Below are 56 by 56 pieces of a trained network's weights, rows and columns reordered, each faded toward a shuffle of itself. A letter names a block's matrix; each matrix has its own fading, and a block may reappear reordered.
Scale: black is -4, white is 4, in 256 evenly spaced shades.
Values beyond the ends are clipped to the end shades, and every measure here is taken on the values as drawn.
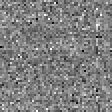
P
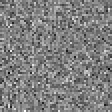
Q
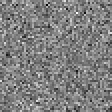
Q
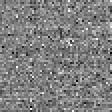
P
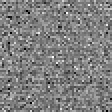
P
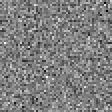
Q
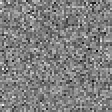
Q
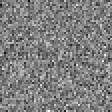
Q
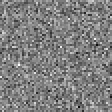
Q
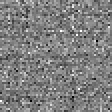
P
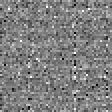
P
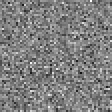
Q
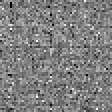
P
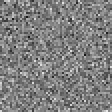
Q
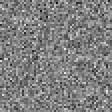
Q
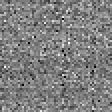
P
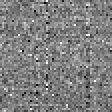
P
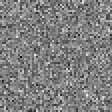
Q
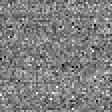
P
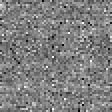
P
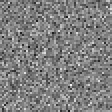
Q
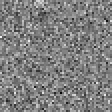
Q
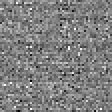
P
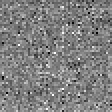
P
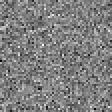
Q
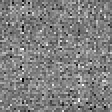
P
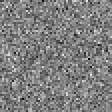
Q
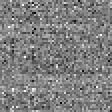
P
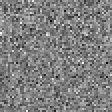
Q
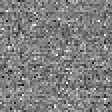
P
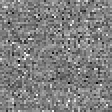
P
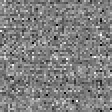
P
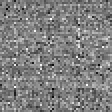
P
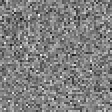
Q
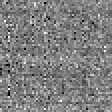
P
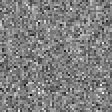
Q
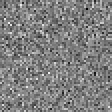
Q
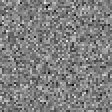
Q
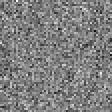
Q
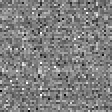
P
